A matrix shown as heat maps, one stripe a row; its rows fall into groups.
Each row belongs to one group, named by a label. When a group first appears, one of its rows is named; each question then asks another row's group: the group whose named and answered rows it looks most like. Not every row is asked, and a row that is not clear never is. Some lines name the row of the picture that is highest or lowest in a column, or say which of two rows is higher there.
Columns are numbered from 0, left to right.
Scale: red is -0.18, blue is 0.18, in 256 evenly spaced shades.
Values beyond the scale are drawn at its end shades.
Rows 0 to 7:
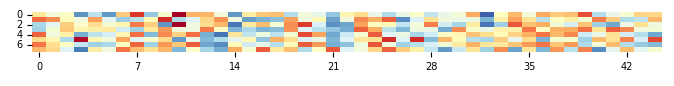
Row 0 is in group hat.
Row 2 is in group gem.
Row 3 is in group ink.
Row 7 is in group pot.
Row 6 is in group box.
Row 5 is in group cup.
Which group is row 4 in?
box
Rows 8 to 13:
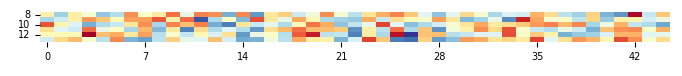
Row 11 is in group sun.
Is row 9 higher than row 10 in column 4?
No
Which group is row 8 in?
pot
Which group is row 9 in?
gem
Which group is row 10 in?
box
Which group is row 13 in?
ink
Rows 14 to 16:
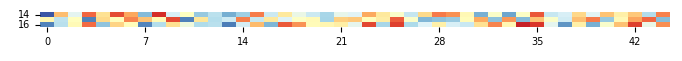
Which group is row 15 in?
pot
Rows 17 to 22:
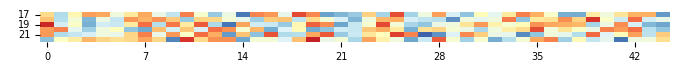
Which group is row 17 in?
gem
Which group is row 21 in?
pot
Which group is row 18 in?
pot
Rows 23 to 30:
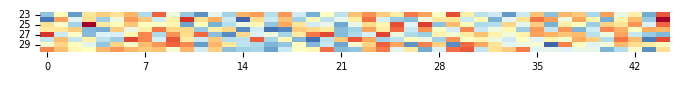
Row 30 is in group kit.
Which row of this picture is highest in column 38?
26
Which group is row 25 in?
cup
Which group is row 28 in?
hat
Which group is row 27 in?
box
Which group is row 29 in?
ink
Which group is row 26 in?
ink
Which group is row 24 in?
hat
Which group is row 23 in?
cup
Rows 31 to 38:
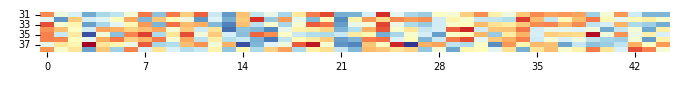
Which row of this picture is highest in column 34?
38
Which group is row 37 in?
gem
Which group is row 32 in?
cup
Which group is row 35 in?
hat
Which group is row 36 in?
kit
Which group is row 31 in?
box
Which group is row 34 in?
kit
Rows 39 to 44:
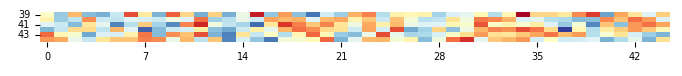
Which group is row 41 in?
sun
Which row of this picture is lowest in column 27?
39
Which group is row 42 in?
sun
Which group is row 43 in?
box
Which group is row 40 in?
sun
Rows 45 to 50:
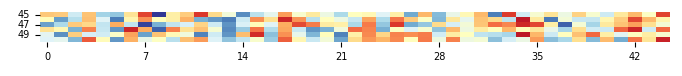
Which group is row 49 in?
cup
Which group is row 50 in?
cup
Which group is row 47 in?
sun
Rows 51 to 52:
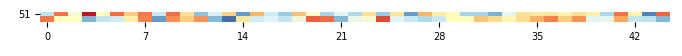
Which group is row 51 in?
gem
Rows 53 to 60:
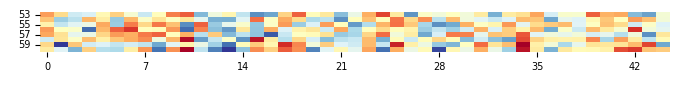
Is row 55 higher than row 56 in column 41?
No
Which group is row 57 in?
kit
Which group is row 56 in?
pot
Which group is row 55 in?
pot
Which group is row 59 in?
sun
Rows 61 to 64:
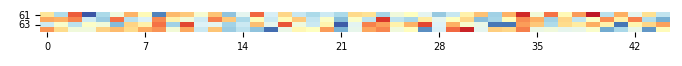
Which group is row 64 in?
kit
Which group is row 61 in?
hat
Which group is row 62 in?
ink
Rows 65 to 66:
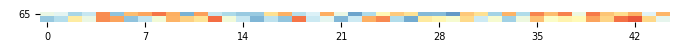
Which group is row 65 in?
pot
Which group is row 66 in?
ink
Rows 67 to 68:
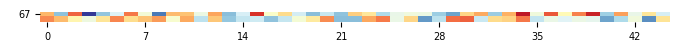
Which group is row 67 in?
hat
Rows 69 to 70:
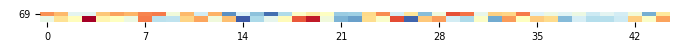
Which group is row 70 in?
gem
